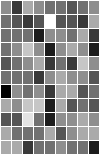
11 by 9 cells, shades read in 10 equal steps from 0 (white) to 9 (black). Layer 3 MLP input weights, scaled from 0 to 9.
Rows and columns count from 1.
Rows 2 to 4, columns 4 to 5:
6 0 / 8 4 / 4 8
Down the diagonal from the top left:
4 6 5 4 7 3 3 5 4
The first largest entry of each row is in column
2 3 4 5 5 4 1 5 5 6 9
